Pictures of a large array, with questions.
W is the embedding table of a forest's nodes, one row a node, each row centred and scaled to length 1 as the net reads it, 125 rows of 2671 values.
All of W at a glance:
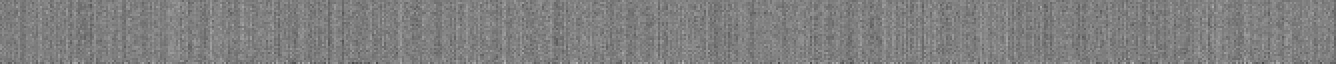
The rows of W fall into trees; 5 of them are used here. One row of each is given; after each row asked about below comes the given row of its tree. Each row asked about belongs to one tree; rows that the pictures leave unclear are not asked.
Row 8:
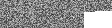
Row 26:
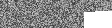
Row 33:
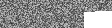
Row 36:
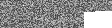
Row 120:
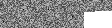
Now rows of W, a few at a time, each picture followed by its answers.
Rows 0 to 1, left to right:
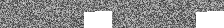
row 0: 33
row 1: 8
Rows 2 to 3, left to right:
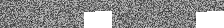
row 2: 36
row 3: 26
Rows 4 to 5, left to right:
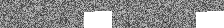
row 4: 120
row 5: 26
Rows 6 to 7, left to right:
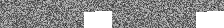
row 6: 26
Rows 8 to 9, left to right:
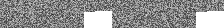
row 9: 33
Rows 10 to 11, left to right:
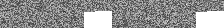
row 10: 33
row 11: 36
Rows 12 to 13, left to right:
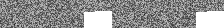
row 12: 8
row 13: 33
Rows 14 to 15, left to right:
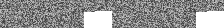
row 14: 33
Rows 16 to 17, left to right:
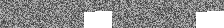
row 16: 33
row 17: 26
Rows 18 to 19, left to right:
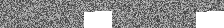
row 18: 120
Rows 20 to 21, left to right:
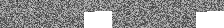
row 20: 8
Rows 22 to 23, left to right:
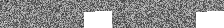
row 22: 26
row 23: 8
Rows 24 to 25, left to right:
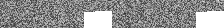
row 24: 36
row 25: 26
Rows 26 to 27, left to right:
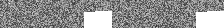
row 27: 26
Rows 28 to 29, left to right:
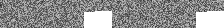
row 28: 120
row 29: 26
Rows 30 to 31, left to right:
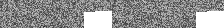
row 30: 26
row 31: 33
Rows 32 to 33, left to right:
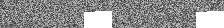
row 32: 36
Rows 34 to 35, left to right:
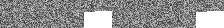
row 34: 8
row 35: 120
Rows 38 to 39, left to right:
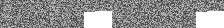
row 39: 33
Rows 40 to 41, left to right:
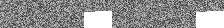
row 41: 120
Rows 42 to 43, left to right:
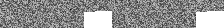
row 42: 33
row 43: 8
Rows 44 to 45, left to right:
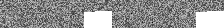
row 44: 33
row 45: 26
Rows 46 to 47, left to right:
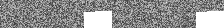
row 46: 26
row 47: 33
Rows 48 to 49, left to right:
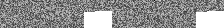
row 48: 33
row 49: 33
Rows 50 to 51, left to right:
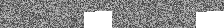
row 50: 33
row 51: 120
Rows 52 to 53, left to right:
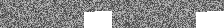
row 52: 120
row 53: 26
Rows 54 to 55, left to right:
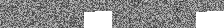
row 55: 120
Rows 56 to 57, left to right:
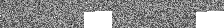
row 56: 36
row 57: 33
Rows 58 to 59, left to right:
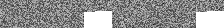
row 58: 33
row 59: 8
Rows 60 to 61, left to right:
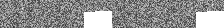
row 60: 26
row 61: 8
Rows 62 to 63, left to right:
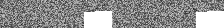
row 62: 36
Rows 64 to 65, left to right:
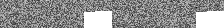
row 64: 26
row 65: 36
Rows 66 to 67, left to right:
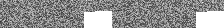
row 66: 8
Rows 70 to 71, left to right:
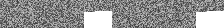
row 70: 8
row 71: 120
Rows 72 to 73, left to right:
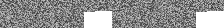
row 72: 33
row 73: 33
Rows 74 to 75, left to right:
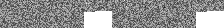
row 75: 120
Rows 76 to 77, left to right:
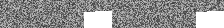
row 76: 26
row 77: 33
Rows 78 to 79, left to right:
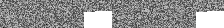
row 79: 33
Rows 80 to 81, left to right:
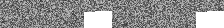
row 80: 33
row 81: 36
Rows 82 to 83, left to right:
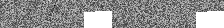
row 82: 26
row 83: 36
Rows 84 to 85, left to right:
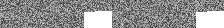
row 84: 33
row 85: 26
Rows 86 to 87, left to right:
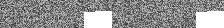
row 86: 36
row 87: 33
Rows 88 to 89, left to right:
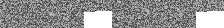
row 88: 33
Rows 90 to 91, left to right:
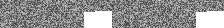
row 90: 26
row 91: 26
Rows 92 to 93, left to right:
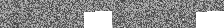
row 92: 26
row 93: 8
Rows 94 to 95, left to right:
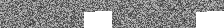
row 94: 33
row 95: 8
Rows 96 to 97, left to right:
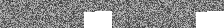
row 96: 33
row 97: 26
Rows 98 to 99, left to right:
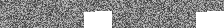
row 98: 26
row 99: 26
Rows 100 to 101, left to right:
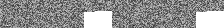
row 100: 33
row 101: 120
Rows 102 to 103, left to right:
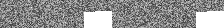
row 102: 36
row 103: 33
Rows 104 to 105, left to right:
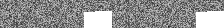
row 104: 26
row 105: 26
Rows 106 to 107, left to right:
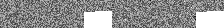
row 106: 26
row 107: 120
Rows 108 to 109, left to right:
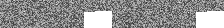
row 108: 33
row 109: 26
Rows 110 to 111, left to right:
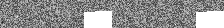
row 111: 120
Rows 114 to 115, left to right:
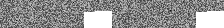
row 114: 8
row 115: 26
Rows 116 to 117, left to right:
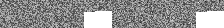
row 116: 33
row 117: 36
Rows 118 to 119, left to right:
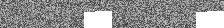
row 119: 36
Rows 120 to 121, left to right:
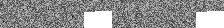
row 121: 8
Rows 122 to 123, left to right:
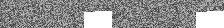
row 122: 36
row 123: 120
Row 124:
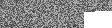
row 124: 36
